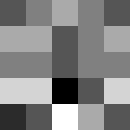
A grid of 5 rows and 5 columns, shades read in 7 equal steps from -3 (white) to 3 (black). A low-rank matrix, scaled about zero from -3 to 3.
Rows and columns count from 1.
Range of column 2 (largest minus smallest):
3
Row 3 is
0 0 1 0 0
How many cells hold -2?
3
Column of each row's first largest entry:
1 3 3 3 1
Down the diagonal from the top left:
1 -1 1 1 1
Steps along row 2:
same up down down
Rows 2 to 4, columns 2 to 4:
-1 1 0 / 0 1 0 / -2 3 1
